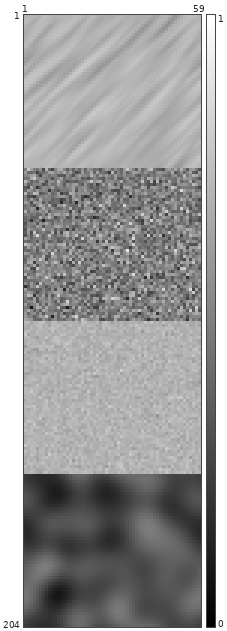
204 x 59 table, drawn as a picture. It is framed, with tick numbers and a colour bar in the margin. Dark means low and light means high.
It is made of 4 by 1 panels. Panel 1,1: high, slanting up to the right, faint in contrast. Panel 2,1: middling, fine-grained, strong in contrast. Panel 3,1: high, fine-grained, faint in contrast. Panel 4,1: low, smooth.
